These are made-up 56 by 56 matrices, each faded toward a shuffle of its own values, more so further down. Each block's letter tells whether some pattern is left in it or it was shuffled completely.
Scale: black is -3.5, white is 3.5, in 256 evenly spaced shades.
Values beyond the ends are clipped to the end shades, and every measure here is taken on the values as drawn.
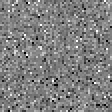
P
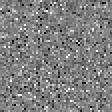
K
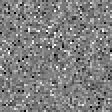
P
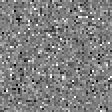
P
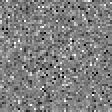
K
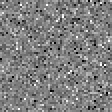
K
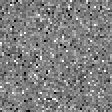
P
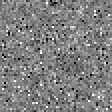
K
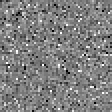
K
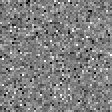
P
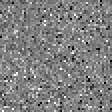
K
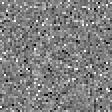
P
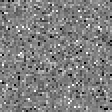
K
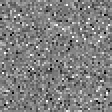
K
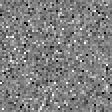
P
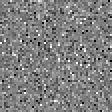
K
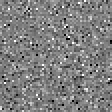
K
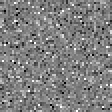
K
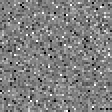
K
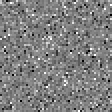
P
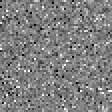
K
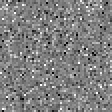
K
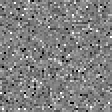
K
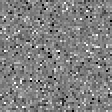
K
